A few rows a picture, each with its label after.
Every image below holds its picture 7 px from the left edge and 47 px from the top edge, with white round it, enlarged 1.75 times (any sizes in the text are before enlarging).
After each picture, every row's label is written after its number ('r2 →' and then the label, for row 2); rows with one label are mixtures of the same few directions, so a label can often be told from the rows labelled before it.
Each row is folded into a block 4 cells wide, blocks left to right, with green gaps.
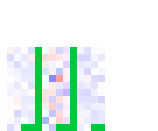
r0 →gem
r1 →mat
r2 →mat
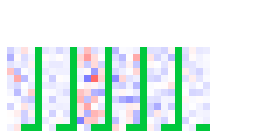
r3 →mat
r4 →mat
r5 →mat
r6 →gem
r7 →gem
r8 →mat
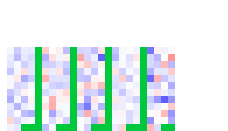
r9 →mat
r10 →gem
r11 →gem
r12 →mat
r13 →gem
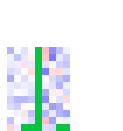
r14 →gem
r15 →mat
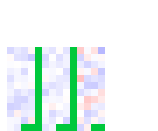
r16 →gem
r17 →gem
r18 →gem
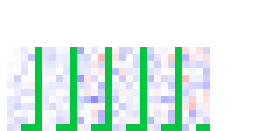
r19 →gem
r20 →mat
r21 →gem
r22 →mat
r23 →gem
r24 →gem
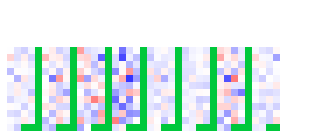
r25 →mat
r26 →mat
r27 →gem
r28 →mat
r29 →mat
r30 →gem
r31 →mat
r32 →gem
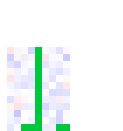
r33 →gem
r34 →gem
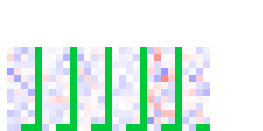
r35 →mat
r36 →gem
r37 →mat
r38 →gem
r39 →mat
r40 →mat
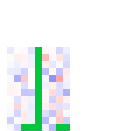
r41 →mat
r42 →mat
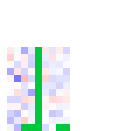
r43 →mat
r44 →gem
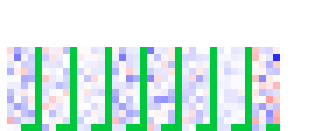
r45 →mat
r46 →gem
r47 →mat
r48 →mat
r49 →gem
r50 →mat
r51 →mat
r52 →gem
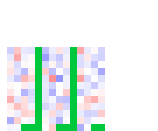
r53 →mat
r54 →mat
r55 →gem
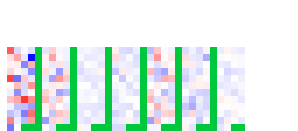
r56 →gem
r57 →mat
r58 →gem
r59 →mat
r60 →mat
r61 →gem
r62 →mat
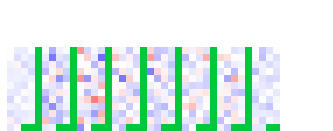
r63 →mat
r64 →mat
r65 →gem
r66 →mat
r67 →mat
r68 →gem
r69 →mat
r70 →mat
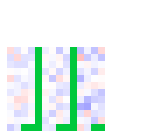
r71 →gem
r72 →mat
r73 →gem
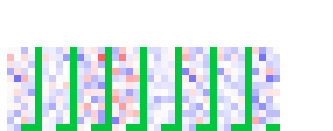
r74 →mat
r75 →gem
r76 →gem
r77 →mat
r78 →gem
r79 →mat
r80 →mat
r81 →mat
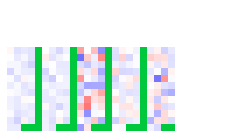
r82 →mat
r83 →mat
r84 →gem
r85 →mat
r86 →mat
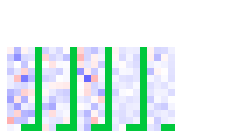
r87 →mat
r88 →gem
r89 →mat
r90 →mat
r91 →mat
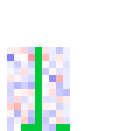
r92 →gem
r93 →mat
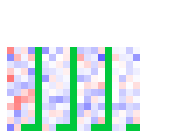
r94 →gem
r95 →gem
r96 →gem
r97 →gem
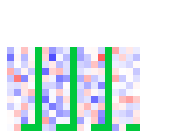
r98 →mat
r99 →mat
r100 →gem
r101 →gem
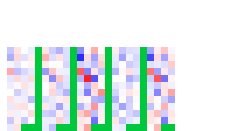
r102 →mat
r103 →mat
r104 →mat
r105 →mat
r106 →mat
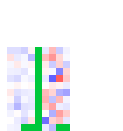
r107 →gem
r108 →mat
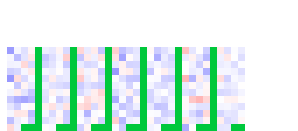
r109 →gem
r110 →gem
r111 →gem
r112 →mat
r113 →mat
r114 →gem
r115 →gem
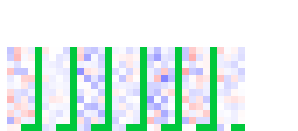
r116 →mat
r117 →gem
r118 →mat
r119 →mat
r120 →mat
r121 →mat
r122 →gem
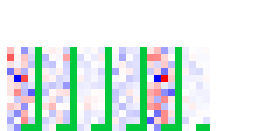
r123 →mat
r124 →gem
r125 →gem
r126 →mat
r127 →mat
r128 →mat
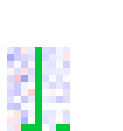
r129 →mat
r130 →gem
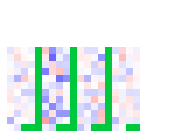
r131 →mat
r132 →mat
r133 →gem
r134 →mat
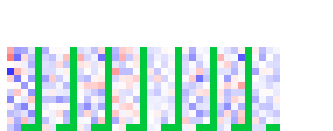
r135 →mat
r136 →gem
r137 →gem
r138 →mat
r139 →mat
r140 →mat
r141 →gem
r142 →mat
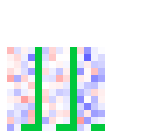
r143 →gem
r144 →mat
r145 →mat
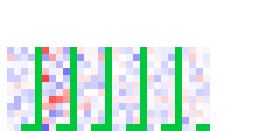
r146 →gem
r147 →gem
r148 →gem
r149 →gem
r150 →gem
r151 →mat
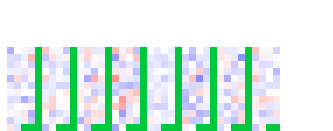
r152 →gem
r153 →gem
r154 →mat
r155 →gem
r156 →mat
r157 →mat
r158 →gem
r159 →gem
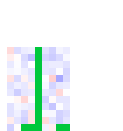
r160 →gem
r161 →mat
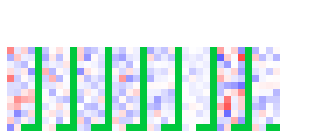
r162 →gem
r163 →mat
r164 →mat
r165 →mat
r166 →gem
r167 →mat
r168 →gem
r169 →gem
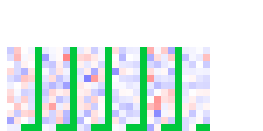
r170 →mat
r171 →gem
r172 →mat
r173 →mat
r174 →gem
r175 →gem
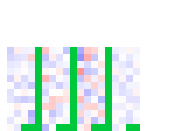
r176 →gem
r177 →gem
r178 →mat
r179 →mat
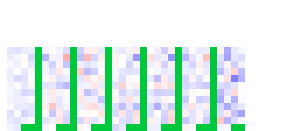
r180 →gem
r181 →gem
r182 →mat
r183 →gem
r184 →gem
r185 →gem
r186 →mat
